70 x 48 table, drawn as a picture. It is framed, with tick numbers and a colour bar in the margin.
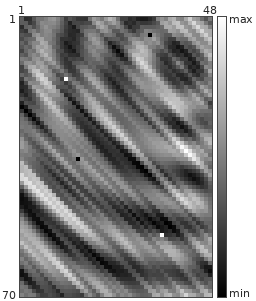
The histogram is bell-shaped. Rings spread out from the top right. The grain runs diagonally down to the right. The halves do not mirror each other. Four lone cells stand out: two far higher and two far lower than their neighbours.
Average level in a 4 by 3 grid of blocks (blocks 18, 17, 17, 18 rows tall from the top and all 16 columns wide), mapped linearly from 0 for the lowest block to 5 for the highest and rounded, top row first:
2 2 2 / 2 2 5 / 3 0 2 / 2 2 2
